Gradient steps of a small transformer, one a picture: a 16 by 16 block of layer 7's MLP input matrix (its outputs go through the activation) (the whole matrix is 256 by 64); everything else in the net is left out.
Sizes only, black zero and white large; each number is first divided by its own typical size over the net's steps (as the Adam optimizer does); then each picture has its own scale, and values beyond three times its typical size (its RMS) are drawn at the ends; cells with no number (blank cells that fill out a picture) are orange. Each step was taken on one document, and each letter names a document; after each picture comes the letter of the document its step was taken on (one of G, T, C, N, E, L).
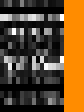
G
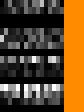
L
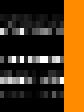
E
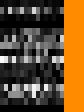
L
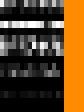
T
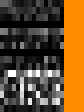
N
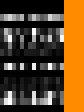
G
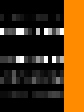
E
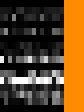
N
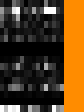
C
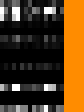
C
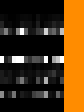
E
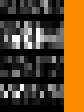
L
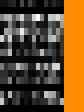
G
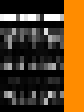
G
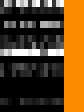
T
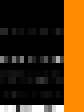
E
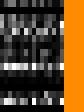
G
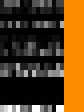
T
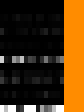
E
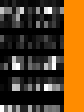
C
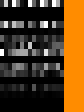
T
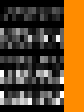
N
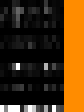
C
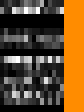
L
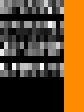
T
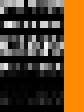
T
